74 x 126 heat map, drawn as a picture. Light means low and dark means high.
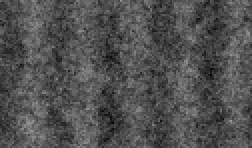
Overall the values sit about 70% of the way up the scale. The field is mottled with small blotches. No overall slope runs across the table. Stripes running up and down repeat 5 times from left to right. The values follow a bell shape.
